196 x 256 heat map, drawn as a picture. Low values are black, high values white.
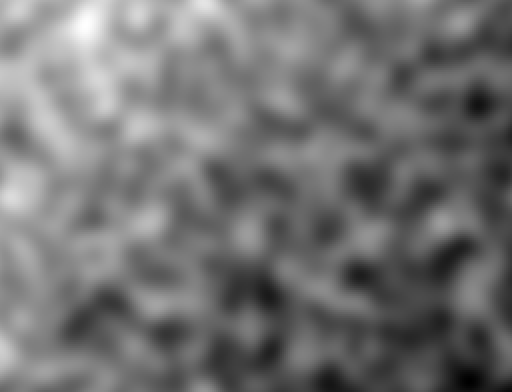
The texture varies smoothly and slowly. The field climbs toward the top left. The top left is the ninth with the highest average. Neither half mirrors the other. There are no regular stripes. The bottom right is the ninth with the lowest average.
